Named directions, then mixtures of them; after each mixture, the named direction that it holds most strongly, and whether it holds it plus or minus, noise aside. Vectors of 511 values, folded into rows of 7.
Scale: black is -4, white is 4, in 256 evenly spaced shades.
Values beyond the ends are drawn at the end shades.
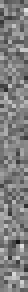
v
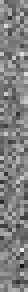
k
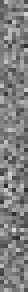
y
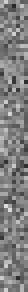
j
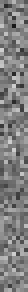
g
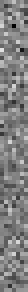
g, plus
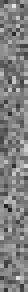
j, minus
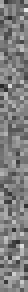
v, plus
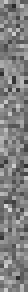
j, plus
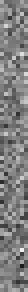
k, plus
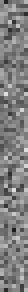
y, minus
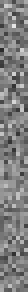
g, minus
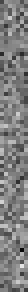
k, minus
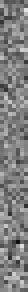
v, plus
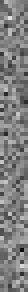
k, minus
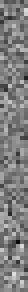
v, plus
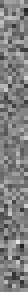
v, minus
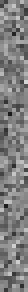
j, minus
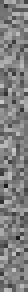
y, plus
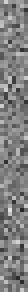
v, minus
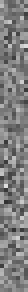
y, minus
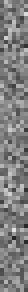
y, plus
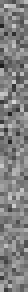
g, minus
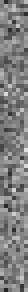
y, minus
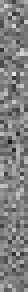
g, minus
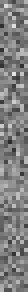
g, minus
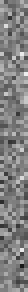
k, plus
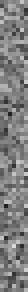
v, minus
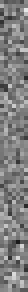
v, plus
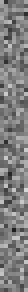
y, minus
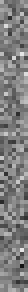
k, plus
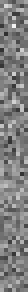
g, minus
